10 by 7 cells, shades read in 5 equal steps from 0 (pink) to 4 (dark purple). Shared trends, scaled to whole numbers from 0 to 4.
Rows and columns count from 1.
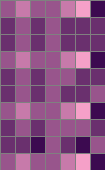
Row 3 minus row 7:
1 1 1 0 2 3 -1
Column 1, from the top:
2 3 3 2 3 3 2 3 3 2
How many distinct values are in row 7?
4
